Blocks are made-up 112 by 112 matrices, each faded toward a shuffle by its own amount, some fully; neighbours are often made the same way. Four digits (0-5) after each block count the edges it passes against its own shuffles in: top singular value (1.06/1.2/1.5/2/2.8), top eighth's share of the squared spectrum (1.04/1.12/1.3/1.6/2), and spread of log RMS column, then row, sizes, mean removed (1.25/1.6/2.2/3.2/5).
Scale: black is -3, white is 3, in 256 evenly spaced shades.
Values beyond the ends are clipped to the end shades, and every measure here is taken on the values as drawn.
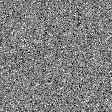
0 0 0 0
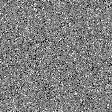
2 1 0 0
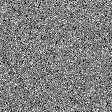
0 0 0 0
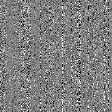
2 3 4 0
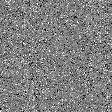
0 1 1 0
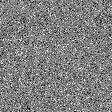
0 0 0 0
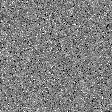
0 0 0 0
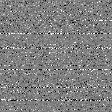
2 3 0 4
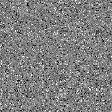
4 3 2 1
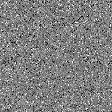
3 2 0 0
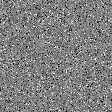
2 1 0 0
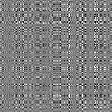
5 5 5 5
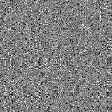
4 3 2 2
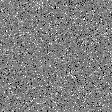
0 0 0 0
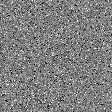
0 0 0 0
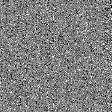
0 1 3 0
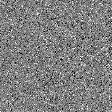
0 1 2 0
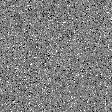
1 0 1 0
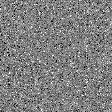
0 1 2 0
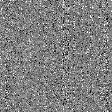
1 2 3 0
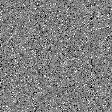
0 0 2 0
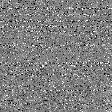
1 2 0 3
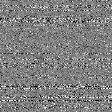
2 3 0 4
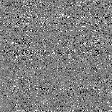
2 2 2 3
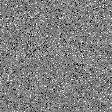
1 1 1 2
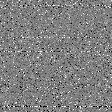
2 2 0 2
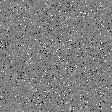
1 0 0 0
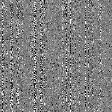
2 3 4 0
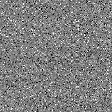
3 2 1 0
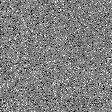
2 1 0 0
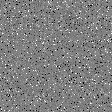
2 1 0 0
